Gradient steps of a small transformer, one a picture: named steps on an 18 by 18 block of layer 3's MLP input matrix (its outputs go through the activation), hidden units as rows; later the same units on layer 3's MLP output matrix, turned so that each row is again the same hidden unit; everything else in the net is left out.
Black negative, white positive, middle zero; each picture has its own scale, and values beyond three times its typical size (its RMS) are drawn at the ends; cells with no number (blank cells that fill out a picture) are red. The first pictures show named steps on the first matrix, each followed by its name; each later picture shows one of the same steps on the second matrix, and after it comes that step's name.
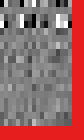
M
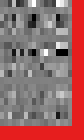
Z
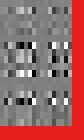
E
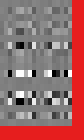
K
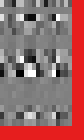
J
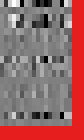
M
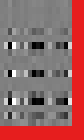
K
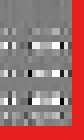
K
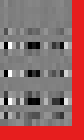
K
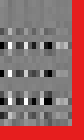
K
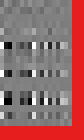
E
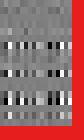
E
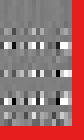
K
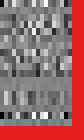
Z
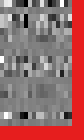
M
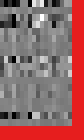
M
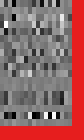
Z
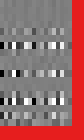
K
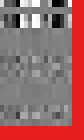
J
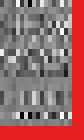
Z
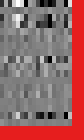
M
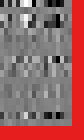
M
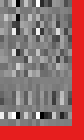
Z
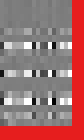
K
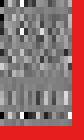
Z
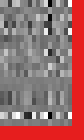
Z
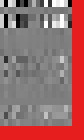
J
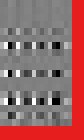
K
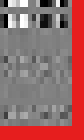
J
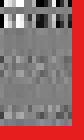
J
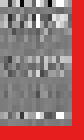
M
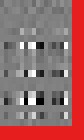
E
